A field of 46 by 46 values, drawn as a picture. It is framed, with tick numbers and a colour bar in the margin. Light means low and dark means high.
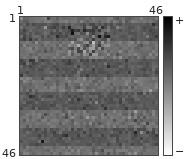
There is no overall slope. Stripes running across repeat 4 times from top to bottom. Values change most from cell to cell in the top middle. In the top middle lies a patch that is rougher than the rest.
